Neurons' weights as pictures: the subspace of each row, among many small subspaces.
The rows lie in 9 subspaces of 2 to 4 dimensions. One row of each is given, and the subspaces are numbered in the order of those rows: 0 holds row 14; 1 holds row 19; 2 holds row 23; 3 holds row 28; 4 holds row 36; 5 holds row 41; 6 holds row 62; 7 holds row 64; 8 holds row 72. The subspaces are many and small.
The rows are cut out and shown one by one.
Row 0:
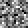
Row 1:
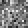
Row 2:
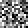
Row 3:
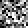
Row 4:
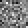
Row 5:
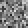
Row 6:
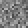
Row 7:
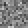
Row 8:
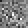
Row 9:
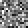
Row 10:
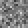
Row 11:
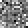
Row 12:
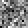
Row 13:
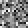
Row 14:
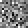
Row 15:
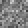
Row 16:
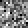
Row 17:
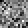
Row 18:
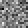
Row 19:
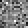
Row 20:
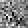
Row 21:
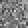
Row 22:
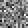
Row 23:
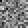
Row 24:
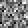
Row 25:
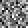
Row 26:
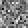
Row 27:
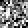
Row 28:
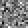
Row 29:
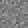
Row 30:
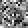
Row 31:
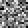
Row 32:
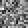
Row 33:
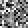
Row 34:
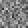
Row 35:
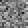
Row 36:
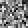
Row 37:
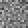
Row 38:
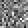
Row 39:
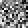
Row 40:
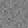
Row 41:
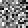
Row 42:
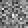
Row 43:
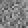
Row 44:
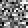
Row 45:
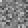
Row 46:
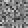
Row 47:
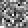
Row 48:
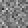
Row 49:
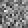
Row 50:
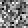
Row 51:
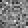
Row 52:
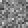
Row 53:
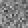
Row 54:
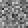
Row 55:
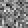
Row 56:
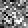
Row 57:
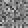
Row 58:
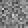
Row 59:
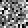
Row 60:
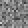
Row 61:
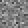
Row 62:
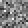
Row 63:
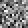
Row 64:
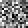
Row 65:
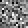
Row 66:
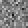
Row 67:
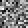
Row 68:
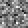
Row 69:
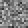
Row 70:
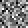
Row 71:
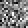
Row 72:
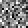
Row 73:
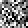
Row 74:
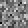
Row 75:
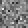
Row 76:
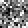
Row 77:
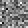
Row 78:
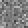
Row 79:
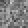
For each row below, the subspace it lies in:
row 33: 4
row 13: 4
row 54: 7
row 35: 2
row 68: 7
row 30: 0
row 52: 6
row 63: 5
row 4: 1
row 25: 8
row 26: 2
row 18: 5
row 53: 5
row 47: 0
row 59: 6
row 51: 1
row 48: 8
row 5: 4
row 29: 0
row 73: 0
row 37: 6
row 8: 0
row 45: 2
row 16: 6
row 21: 4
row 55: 3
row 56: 0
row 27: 6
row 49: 5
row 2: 7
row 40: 6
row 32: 2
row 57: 3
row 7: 4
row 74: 3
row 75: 2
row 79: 6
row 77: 3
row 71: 1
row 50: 2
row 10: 2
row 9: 4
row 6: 8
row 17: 6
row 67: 2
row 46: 3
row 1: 6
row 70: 8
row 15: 6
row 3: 0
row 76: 6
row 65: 0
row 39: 5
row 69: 4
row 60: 3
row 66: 0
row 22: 4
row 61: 0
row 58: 7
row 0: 7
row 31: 5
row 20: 0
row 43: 8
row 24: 3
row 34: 8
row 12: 6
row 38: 1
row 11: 1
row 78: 1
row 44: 3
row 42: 7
